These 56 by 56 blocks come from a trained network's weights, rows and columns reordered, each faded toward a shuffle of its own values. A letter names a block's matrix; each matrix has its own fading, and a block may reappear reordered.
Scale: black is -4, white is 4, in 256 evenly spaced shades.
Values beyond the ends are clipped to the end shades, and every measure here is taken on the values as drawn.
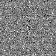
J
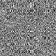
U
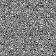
J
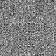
U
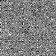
J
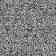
J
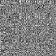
U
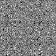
J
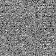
J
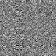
U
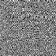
U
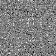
J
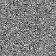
U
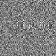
U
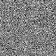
U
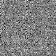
J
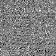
J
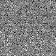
J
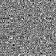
U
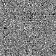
J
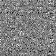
J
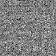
J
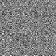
U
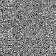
J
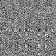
U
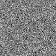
U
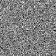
U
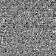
J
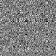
U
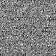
J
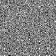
U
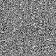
U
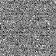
J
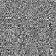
U
